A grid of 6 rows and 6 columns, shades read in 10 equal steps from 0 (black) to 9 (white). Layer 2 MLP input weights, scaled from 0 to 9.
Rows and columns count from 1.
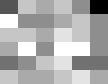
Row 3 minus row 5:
3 2 -1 0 3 1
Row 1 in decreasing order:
7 7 6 5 3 0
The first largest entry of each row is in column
2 1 4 2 4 5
